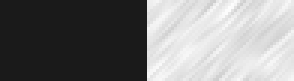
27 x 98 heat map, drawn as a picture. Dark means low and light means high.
It is made of 1 by 2 panels. Panel 1,1: very low, flat. Panel 1,2: very high, slanting up to the right, faint in contrast.
